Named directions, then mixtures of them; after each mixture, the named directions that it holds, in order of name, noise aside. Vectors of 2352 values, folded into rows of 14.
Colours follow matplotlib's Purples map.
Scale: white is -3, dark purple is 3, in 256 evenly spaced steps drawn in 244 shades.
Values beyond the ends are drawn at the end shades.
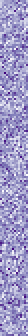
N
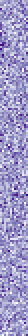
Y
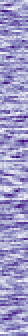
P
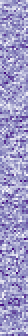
N, P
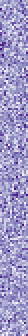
Y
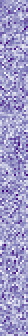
N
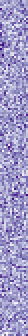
Y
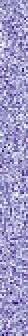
Y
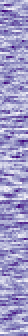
P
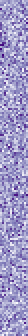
Y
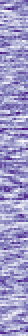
P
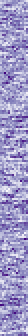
N, P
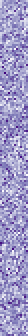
N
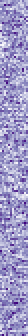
P, Y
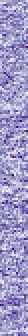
N, P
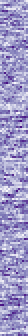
N, P
